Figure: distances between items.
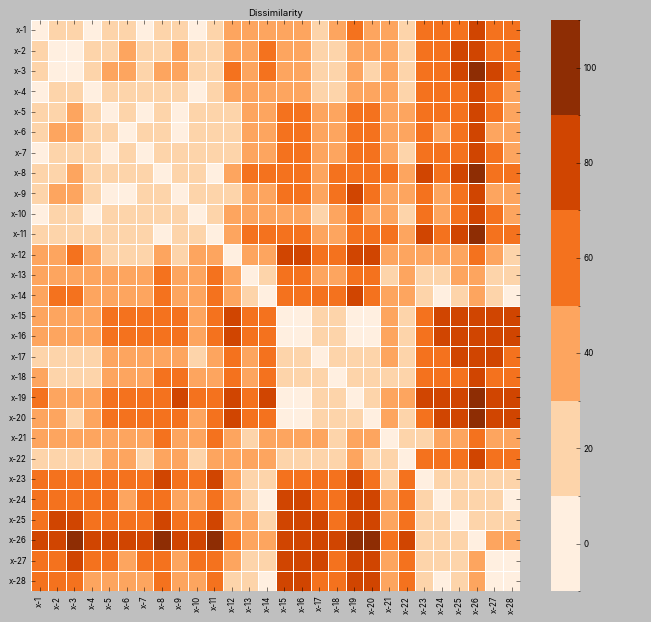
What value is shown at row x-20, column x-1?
40
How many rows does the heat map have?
28
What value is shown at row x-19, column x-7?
60
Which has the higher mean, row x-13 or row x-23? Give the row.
x-23
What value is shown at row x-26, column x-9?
80
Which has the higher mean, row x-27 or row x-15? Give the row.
x-27
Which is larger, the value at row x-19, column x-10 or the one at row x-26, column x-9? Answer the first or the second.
the second
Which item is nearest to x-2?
x-3
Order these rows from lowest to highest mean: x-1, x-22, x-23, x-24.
x-1, x-22, x-24, x-23
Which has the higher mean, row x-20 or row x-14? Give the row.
x-20
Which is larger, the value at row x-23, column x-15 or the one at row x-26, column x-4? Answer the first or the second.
the second
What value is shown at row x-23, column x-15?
60
